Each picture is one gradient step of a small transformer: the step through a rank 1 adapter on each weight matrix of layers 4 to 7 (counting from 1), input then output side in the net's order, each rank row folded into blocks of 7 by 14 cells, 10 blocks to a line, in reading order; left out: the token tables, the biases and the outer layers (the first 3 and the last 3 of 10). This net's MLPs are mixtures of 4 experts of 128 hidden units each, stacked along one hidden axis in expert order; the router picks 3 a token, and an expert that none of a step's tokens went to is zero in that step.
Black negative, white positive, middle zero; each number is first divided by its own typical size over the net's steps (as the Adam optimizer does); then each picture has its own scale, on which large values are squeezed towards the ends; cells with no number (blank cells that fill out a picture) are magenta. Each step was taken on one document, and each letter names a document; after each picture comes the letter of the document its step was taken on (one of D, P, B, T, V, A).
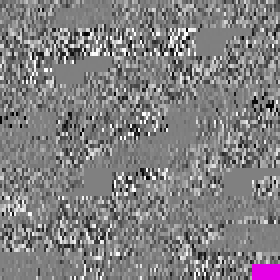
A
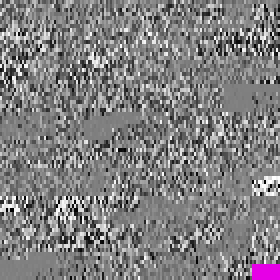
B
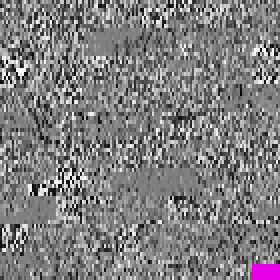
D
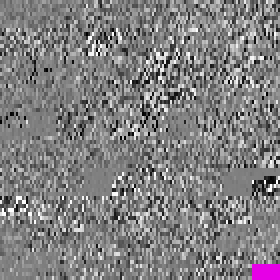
A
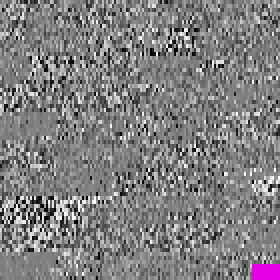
A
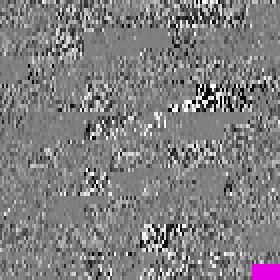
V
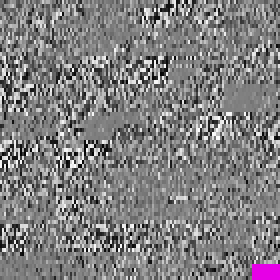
D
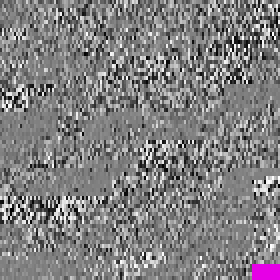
B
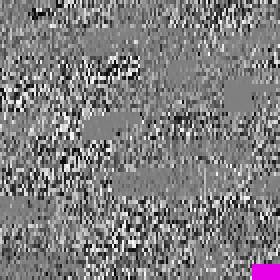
D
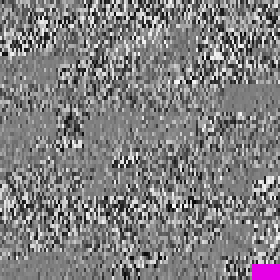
B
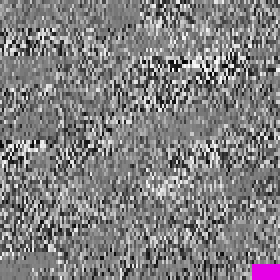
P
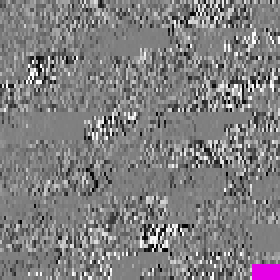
V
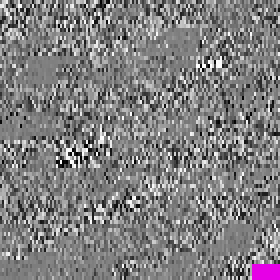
B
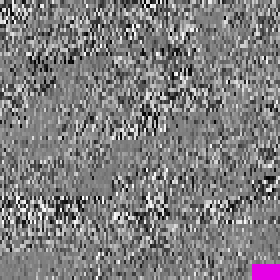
A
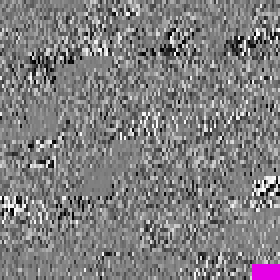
A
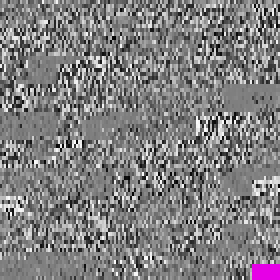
B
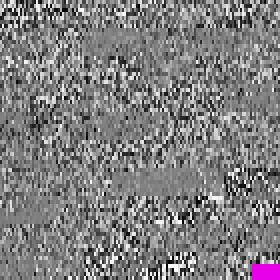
D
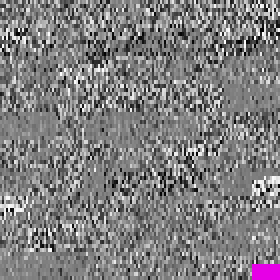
B
